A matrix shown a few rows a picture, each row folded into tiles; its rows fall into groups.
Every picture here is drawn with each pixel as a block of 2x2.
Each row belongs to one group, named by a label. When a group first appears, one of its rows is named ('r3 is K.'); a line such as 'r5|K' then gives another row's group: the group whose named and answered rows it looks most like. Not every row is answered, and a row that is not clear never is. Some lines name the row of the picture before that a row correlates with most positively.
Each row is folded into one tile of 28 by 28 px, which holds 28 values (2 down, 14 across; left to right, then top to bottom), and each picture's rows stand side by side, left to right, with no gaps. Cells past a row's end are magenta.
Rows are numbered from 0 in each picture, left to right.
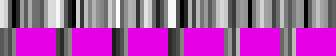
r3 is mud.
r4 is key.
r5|key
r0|mud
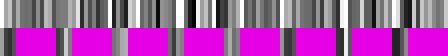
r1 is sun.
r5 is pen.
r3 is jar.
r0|pen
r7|mud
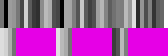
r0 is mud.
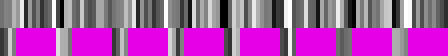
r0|sun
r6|mud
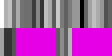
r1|key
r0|pen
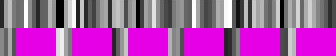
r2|key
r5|jar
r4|mud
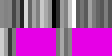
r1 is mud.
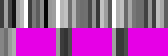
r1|pen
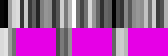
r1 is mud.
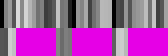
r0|jar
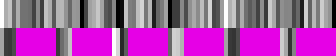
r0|pen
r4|pen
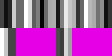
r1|jar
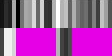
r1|pen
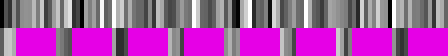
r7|pen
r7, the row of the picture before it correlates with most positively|1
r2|pen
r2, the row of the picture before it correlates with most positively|1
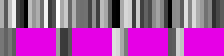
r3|jar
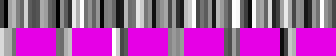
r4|jar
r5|key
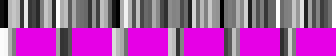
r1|pen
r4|sun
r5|sun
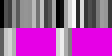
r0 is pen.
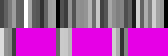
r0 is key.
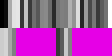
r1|sun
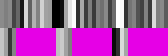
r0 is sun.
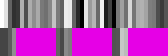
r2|jar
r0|mud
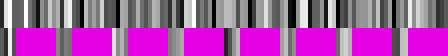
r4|key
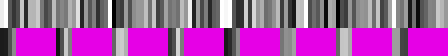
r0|mud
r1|sun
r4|mud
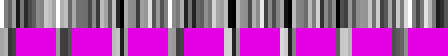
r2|key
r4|key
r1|pen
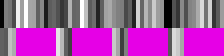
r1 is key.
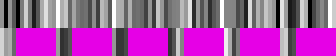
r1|pen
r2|pen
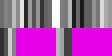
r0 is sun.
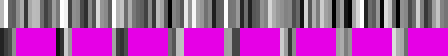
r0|mud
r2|pen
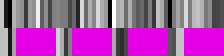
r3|jar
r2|pen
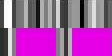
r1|key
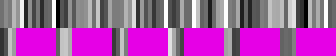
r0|sun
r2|sun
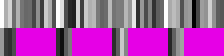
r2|sun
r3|key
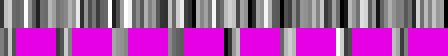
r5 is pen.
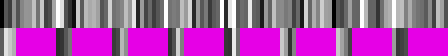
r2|sun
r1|mud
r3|sun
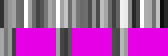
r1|pen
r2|jar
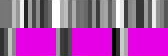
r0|sun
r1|pen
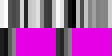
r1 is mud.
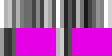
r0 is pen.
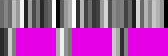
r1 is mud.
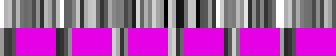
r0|pen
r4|sun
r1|mud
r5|pen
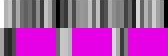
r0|pen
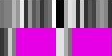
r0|sun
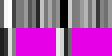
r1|key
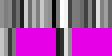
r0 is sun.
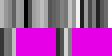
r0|key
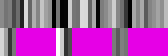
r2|mud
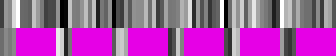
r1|key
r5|pen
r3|sun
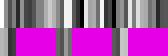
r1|jar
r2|jar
